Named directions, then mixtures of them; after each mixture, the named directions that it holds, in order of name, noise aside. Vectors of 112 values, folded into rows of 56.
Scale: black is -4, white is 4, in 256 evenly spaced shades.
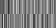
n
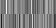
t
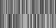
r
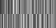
n, r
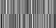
t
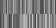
r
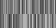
r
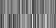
r, t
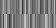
n, r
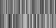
r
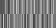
n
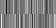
t
